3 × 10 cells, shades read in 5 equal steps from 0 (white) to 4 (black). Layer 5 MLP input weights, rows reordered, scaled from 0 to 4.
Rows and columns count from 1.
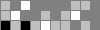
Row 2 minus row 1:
0 -2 2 0 -1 0 -1 -1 1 0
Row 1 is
1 2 0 2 2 2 2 1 1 2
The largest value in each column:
4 2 4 2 2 2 2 2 2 2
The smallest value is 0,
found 4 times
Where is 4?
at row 3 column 1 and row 3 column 3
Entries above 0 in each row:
9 8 9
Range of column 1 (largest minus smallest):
3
